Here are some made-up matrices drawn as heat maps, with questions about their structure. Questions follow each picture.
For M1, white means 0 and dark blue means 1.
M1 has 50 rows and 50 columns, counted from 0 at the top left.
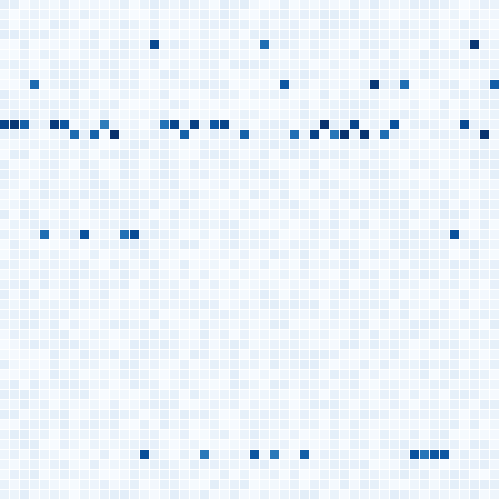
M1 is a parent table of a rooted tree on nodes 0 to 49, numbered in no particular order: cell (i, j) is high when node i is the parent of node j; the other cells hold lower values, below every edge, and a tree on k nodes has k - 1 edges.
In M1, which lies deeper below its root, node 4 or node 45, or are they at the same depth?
the same depth
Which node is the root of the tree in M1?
23
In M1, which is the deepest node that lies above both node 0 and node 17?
12
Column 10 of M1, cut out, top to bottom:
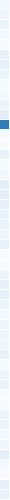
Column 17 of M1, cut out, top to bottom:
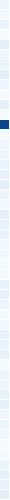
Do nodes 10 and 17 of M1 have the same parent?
yes
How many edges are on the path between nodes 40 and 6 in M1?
4
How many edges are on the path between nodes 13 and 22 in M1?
3
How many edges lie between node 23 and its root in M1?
0
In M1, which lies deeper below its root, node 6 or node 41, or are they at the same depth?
the same depth
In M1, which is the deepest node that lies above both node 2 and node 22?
12
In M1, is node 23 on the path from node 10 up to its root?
yes
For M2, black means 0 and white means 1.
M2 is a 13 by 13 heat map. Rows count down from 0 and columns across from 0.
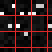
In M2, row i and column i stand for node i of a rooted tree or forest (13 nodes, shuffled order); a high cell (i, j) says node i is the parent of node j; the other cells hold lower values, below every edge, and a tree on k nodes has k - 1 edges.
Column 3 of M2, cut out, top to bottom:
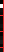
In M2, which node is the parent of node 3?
1
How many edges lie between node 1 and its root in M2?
0
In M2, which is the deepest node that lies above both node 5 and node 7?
3
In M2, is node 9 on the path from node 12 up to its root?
no
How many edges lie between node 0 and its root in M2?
2
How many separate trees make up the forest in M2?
2
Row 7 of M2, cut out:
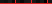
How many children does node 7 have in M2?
0
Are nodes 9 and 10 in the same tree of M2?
yes
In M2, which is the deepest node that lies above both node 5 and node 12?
3
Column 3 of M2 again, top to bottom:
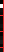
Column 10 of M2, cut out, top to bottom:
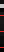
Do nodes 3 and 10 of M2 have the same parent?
yes
